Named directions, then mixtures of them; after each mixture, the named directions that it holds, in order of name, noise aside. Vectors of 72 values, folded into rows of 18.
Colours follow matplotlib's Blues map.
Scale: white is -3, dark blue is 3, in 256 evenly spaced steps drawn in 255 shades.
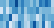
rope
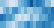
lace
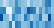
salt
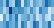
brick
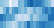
lace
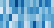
rope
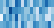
brick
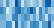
brick, salt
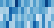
brick, rope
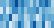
rope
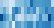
lace, salt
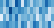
brick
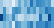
lace, salt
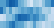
lace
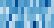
brick, rope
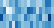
salt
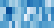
lace, salt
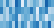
brick, salt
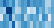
salt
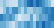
lace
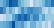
lace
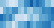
lace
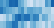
lace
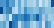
lace, rope
